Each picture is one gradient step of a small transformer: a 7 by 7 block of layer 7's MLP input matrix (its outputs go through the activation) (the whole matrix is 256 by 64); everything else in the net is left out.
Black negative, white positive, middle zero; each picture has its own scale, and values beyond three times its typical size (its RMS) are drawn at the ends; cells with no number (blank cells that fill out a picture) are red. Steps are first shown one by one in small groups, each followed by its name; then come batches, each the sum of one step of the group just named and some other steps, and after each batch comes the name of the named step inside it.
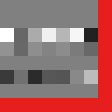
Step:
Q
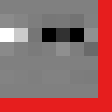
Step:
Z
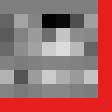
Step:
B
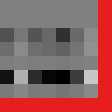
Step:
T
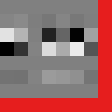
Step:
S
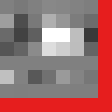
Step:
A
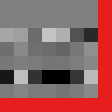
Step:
T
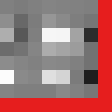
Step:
A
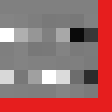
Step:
Z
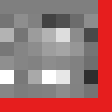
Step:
B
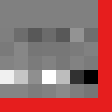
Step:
T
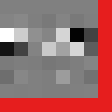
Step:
S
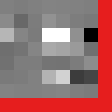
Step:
A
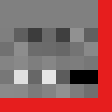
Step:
T
